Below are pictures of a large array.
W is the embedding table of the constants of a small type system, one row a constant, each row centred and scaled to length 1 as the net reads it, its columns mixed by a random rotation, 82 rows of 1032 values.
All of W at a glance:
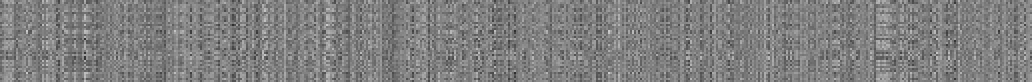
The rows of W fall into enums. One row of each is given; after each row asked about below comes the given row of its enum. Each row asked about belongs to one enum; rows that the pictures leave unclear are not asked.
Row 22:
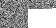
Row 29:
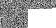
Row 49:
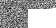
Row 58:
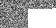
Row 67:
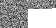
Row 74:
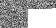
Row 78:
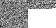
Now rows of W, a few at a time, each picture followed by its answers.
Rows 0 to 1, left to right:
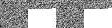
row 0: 78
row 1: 49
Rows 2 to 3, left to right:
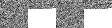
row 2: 22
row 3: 78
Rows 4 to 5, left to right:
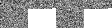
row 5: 74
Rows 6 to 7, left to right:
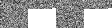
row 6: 58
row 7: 67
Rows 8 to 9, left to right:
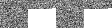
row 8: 49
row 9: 74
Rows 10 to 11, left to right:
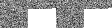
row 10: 74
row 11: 29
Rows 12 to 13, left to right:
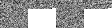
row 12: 58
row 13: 78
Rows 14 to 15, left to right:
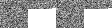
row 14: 49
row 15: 22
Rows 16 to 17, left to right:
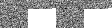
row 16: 67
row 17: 49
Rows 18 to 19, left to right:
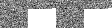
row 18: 74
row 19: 49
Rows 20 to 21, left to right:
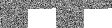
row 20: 29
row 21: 74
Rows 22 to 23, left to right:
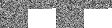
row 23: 58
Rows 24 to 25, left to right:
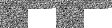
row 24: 49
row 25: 49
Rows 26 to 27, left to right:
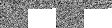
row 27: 78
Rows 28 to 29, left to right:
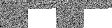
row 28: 78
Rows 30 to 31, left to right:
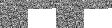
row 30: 67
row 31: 67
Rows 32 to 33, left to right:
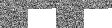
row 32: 74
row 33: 67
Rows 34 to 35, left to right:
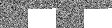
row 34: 58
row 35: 22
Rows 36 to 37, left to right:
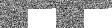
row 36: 74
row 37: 49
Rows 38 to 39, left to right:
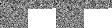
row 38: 58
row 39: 58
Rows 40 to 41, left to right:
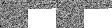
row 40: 78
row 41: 22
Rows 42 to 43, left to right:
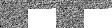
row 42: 78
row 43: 49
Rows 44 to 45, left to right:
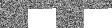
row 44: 22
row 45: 74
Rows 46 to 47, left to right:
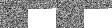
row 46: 49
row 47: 22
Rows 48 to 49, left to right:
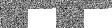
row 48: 29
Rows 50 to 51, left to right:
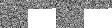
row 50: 67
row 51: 58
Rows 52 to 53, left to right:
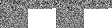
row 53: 58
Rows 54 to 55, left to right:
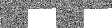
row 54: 29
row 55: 74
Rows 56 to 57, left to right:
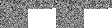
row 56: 58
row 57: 58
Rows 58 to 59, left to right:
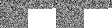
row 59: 58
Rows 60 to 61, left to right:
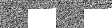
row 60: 49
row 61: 78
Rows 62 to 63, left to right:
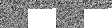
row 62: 58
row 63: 78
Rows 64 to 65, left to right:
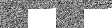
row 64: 49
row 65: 78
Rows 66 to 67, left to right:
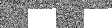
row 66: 58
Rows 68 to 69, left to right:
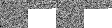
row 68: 78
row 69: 22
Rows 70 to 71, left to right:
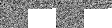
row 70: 58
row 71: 78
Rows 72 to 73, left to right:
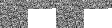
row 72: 67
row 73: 67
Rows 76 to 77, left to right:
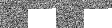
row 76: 49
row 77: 67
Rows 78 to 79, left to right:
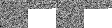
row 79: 22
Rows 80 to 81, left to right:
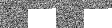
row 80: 49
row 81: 67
